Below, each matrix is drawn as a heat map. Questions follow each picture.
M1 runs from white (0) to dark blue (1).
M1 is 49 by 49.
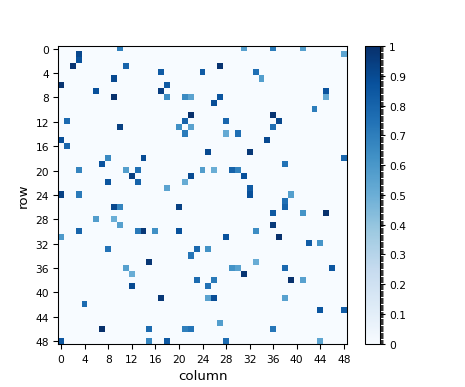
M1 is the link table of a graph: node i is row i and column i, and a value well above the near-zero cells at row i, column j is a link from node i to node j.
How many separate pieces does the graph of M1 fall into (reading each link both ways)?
3
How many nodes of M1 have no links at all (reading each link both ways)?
2
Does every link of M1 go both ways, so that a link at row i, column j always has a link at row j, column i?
no
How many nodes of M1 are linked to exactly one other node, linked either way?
1
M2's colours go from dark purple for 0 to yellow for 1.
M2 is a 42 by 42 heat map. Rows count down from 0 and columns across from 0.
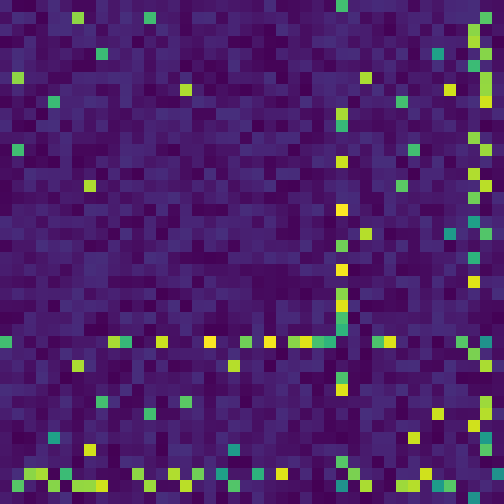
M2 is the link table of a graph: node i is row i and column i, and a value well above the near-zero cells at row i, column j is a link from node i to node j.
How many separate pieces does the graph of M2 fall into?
2
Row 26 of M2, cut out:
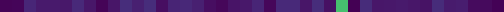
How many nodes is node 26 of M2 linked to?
1
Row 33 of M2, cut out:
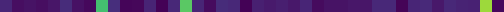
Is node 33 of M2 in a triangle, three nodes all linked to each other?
yes
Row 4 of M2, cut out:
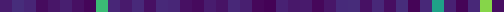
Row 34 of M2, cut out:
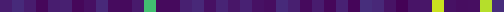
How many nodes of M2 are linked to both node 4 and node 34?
2
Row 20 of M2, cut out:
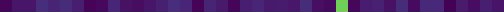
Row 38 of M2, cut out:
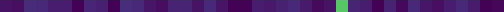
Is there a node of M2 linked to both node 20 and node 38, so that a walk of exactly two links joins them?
yes
